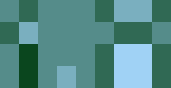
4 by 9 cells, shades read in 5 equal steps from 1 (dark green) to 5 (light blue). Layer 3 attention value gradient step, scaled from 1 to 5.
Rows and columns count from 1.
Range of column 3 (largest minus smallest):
0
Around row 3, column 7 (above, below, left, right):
2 5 2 5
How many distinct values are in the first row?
3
